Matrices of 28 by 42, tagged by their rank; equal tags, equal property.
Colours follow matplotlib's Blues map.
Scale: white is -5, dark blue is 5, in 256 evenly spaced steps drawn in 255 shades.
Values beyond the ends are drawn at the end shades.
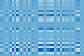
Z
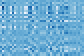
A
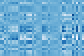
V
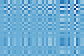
Z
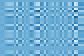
Z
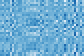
A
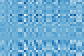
V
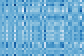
V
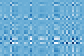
V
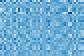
A
